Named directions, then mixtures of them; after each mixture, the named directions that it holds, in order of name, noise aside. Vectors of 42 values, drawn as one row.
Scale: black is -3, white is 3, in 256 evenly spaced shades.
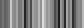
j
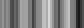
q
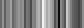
j, q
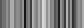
j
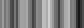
q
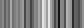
j, q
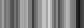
q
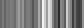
j, q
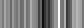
j, q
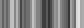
q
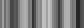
q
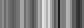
j, q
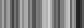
q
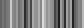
j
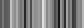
j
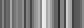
j, q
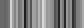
j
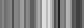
j, q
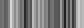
j, q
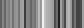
j, q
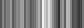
j, q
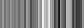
j, q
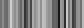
j
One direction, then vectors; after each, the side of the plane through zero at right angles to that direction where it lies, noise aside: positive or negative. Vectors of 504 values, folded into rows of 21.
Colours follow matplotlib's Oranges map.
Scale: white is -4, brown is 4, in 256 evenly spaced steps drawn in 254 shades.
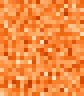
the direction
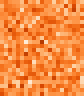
negative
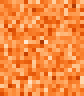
negative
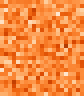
positive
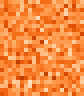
negative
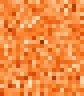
negative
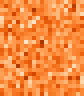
negative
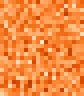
positive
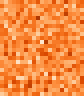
positive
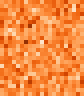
positive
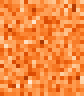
negative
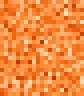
negative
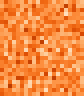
negative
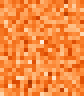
positive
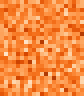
negative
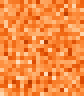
positive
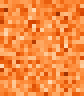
negative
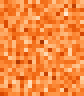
negative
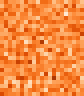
negative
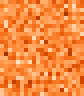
positive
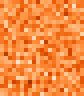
positive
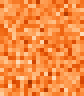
positive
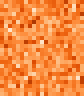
positive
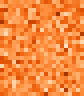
negative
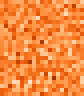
negative
